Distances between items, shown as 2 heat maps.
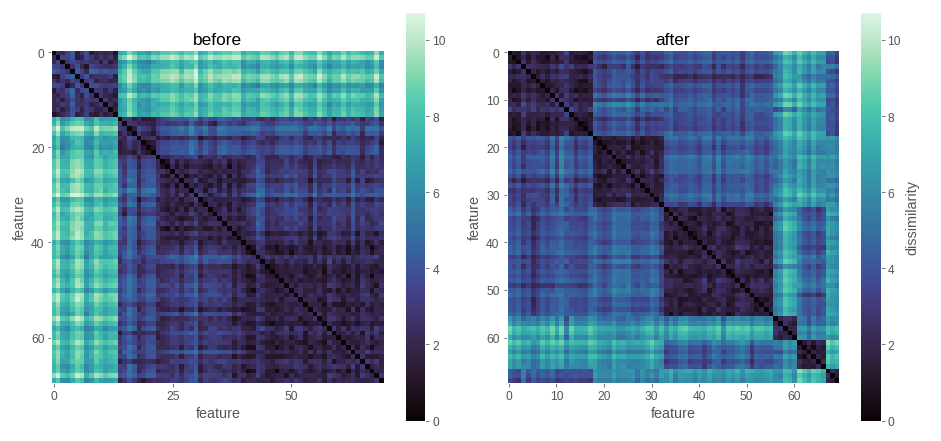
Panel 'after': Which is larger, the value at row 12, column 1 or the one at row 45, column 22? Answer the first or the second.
the second
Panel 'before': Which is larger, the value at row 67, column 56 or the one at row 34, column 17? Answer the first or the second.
the second
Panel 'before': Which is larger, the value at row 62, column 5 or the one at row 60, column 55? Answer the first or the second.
the first
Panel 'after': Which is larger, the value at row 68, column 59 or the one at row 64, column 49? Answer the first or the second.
the first
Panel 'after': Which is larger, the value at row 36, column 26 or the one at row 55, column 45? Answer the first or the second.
the first
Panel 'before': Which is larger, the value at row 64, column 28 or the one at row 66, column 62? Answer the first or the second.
the first
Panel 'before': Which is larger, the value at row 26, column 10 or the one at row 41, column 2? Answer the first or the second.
the first
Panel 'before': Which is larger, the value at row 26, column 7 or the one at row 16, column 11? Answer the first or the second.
the second
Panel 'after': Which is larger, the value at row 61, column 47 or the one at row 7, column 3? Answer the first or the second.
the first
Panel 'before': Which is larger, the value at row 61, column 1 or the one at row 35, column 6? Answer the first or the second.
the first
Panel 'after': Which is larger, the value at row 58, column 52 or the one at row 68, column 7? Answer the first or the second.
the first
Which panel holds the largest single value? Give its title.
before
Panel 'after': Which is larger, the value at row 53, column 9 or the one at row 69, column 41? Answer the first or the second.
the second
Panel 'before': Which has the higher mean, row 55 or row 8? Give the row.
8
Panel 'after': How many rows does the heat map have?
70
